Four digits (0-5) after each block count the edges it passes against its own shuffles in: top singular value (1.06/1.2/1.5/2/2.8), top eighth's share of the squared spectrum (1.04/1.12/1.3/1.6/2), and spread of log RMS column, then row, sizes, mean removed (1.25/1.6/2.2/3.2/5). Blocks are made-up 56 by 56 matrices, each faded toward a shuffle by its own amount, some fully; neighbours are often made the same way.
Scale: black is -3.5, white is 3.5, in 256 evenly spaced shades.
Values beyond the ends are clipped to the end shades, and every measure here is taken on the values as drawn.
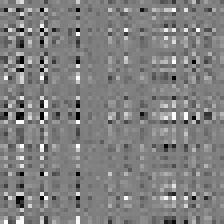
5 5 4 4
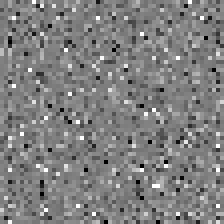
3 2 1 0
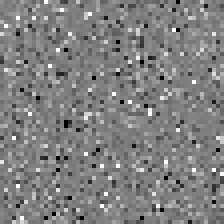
2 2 0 0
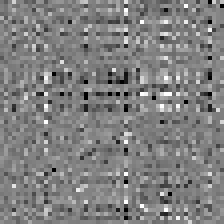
5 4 3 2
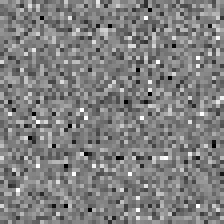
0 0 0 1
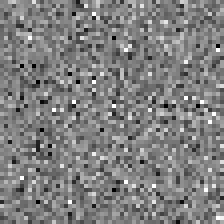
2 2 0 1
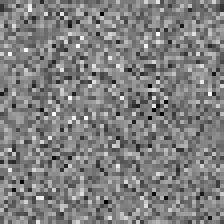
0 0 0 0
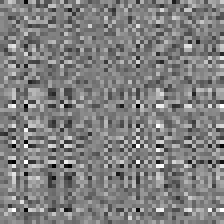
5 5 3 3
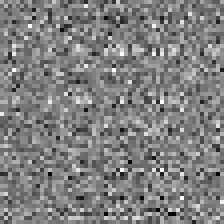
4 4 2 2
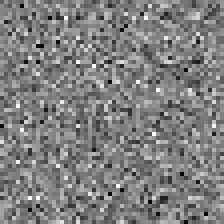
3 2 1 1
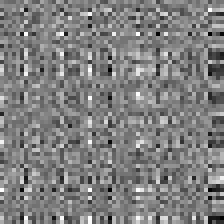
5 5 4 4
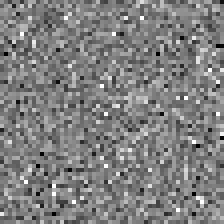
0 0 0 0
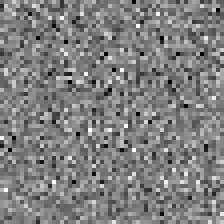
2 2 0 1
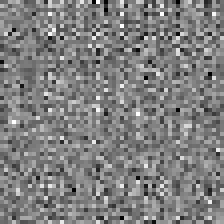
4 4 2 2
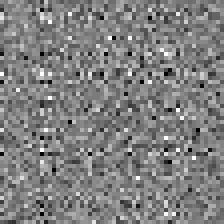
4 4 2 2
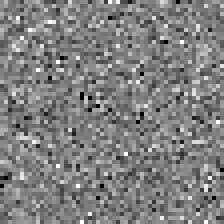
2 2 0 0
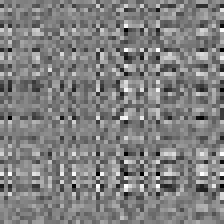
5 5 4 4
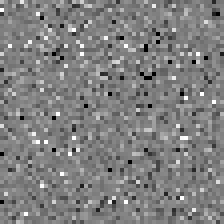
0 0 0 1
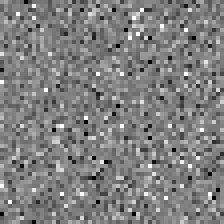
0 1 0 0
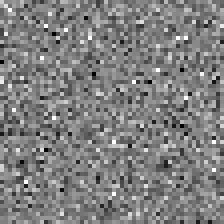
0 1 1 0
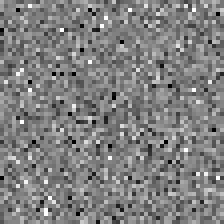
0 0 0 0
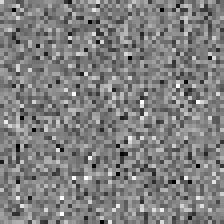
1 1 1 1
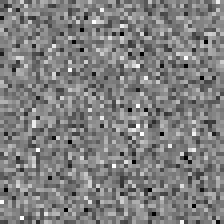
1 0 1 0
